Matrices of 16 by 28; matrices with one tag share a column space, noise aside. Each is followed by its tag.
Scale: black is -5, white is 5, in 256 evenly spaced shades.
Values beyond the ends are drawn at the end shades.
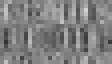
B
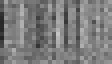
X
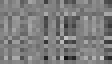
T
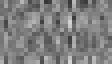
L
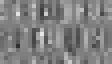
B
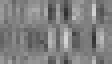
B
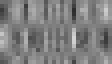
B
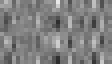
L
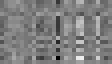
T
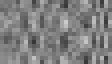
L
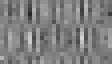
B
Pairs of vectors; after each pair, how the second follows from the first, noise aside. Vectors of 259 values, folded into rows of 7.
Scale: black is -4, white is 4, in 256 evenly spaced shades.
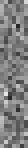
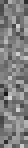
negated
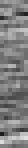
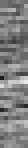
wrapped around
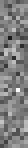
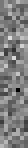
negated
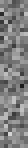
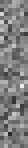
negated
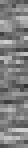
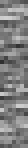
reversed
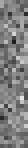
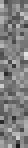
wrapped around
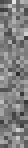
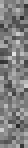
wrapped around
